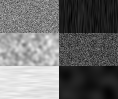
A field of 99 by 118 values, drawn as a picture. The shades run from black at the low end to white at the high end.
It is made of 3 by 2 panels. Panel 1,1: middling, fine-grained. Panel 1,2: very low, streaked downward, faint in contrast. Panel 2,1: high, blotchy. Panel 2,2: low, fine-grained. Panel 3,1: very high, streaked across, faint in contrast. Panel 3,2: very low, smooth, faint in contrast.
